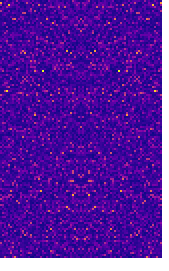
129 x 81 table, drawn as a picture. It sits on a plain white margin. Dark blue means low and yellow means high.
Mirror symmetry: left to right. Seam: none. Stripes: none. Slope: none. Histogram: skewed, a long tail of high values. Grain: fine. Average level on the scale: 10%.
